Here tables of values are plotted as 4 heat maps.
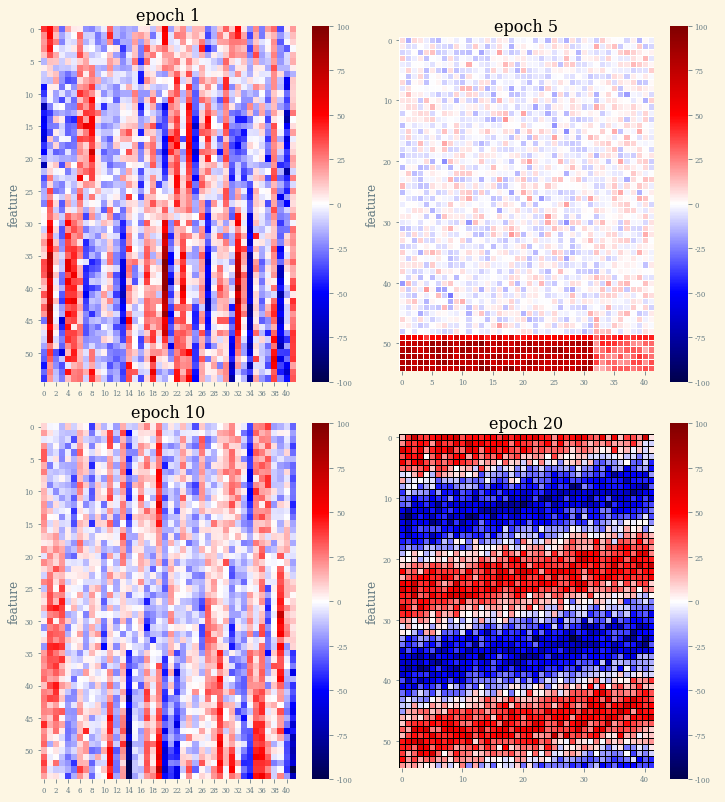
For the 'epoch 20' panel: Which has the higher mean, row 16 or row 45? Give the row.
45
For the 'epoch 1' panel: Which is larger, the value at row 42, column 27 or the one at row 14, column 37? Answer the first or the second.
the second
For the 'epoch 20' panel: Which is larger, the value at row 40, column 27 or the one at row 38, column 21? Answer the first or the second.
the first
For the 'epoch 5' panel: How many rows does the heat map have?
55
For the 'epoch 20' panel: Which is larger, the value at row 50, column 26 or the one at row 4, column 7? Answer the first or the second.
the second
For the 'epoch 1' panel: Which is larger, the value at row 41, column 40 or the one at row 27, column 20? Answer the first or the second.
the second
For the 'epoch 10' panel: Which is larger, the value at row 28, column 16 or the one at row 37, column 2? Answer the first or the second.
the second
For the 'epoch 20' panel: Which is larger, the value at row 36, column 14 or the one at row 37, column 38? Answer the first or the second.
the second
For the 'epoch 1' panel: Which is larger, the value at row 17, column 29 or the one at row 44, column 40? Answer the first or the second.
the second
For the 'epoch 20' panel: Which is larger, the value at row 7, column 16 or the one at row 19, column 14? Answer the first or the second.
the second
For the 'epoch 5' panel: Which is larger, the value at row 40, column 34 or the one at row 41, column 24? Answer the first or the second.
the first
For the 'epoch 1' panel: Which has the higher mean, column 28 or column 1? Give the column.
1
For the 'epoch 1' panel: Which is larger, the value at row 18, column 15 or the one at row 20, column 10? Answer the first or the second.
the first
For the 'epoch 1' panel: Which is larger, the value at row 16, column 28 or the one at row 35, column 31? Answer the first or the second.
the first
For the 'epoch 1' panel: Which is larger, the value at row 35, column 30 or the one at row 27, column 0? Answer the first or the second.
the first
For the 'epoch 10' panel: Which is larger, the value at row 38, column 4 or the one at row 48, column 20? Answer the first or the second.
the first
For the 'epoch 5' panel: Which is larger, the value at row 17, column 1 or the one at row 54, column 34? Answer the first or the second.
the second
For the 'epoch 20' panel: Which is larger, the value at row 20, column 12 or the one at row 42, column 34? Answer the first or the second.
the second
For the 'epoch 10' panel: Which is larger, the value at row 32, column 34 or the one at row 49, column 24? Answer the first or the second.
the first
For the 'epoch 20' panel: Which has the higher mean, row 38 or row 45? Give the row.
45
